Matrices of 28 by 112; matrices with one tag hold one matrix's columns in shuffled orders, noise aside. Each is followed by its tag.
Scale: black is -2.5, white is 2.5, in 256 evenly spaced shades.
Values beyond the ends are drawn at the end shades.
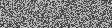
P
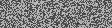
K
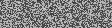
P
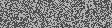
P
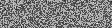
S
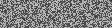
P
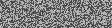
S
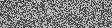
K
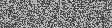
P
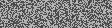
K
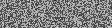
P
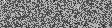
P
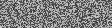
K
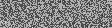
P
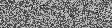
S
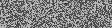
P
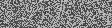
S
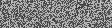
P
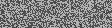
P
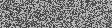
P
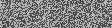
P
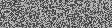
P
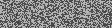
K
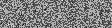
K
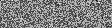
P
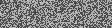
S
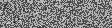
S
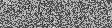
S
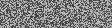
K
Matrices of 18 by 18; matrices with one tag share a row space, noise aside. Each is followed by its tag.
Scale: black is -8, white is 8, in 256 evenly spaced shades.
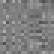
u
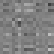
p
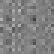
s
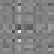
p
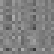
s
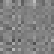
s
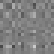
s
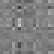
p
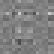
p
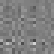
s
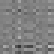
p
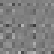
s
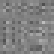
u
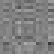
p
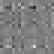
s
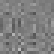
s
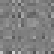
s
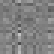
p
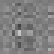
p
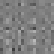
s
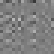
s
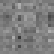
p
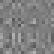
s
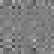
s
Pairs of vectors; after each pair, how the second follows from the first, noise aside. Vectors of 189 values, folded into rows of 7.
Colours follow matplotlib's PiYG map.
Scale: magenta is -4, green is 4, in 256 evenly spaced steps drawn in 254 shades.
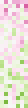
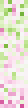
reversed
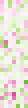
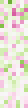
reversed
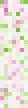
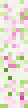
reversed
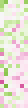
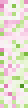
negated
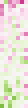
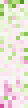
negated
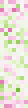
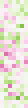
wrapped around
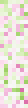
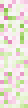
reversed
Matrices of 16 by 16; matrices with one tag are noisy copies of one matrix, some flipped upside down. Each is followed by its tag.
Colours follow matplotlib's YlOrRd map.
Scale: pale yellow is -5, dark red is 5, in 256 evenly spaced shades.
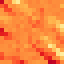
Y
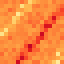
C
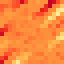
Y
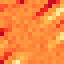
Y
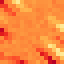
Y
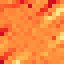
Y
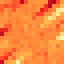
Y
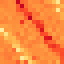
C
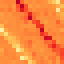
C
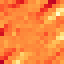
Y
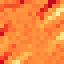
Y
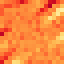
Y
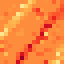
C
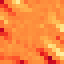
Y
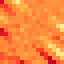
Y
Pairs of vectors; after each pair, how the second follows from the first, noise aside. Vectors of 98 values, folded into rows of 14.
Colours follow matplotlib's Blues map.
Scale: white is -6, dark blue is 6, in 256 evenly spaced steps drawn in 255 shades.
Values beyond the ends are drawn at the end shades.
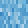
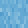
shrunk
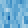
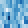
scaled up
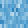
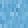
shrunk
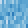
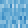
wrapped around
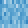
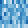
scaled up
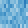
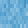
shrunk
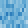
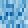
scaled up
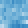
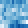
scaled up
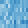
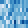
scaled up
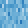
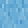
shrunk
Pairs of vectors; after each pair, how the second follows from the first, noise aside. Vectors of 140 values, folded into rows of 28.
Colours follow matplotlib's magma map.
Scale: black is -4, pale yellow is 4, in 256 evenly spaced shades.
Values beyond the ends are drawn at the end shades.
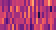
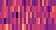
reversed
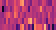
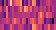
reversed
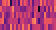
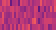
shrunk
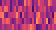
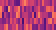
reversed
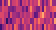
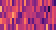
reversed
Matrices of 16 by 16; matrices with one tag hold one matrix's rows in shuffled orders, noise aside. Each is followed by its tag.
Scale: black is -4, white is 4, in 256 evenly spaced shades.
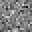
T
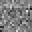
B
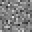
T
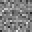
B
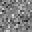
T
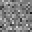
B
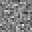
T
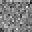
B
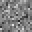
T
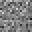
B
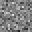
T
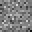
B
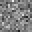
T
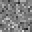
T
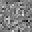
T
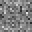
B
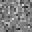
T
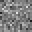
B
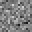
T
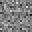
B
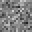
T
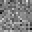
B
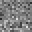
B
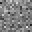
B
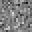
T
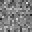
B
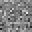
B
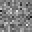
B
